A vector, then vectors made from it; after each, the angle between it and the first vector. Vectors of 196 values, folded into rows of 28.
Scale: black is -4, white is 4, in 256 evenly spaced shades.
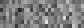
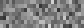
partly aligned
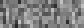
partly aligned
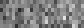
nearly parallel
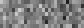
nearly opposite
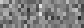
orthogonal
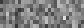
nearly parallel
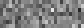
partly aligned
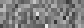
partly opposed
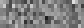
partly opposed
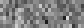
nearly opposite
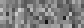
nearly opposite
